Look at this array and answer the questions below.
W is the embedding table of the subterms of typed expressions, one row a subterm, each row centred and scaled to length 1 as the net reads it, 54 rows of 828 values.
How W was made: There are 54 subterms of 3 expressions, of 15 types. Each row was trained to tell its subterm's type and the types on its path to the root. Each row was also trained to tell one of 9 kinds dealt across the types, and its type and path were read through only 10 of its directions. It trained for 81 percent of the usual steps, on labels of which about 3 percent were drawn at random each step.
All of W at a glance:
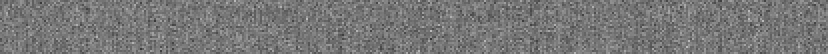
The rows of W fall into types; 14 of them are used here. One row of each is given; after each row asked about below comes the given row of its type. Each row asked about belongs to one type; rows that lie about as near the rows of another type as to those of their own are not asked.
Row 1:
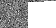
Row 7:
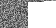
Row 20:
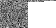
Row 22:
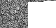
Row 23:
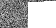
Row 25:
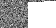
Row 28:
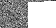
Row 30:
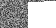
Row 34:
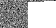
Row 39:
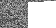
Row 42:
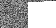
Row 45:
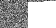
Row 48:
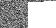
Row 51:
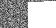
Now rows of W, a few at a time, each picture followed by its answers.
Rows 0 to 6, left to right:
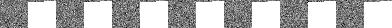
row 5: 25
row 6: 45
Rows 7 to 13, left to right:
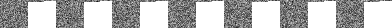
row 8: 39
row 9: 45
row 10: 23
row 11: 20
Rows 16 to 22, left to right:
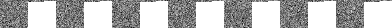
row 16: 20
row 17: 7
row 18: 7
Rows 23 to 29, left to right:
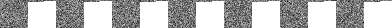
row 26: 23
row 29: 39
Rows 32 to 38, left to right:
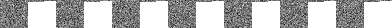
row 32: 23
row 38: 7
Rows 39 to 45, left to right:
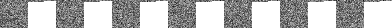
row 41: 1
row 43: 39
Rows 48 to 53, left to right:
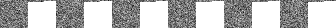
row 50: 22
